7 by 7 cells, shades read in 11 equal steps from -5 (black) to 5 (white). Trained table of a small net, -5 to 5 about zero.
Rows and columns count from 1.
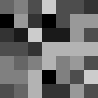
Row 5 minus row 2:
5 -2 3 7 2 0 -3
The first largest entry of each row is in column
4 2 3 4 4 7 3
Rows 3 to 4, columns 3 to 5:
3 -4 -4 | -3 2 2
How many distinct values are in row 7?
5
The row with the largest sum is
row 4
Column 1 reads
-1 -5 -3 -2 0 0 -2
